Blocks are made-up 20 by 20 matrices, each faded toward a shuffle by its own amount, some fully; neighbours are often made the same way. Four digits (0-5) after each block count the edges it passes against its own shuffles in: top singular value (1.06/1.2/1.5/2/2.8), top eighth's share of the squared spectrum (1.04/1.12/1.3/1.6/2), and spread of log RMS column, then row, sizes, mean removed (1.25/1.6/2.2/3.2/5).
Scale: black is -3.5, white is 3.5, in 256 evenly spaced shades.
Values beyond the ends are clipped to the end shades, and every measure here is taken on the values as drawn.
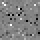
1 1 0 1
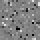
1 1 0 0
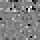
2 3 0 1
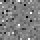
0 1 0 0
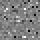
0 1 0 1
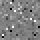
0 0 0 0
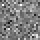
1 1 0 0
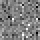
2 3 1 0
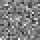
1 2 0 0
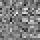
3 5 2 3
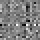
3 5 2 2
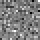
0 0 0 0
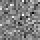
1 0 0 0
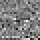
3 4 0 2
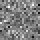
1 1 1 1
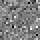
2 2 0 0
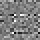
3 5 1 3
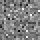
0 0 0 0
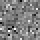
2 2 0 1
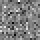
0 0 0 0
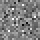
2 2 0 0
